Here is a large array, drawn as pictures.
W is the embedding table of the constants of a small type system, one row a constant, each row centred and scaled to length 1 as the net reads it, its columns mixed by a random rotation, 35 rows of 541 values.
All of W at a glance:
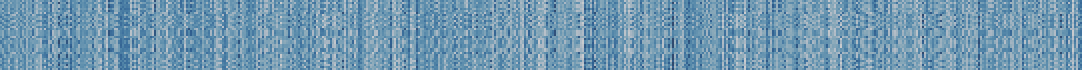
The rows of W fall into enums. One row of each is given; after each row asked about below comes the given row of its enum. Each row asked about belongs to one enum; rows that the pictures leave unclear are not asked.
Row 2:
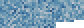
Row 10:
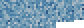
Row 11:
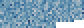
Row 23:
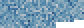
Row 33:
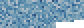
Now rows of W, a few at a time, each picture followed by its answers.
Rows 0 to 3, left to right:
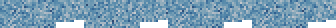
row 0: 2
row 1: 11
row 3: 2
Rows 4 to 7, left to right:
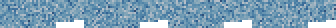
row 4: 23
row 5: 2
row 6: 33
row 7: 10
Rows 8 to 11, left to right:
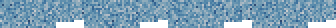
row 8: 11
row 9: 23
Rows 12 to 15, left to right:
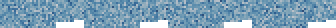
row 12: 23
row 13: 10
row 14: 33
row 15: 2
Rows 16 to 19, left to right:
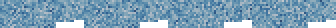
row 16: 2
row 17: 2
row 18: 10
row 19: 23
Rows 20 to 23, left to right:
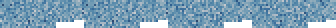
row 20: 11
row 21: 11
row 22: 23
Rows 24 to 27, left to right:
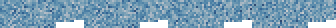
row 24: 2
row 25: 2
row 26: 10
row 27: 11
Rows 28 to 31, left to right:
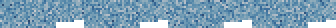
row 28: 11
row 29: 23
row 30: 33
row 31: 23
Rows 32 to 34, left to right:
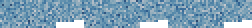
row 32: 11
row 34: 23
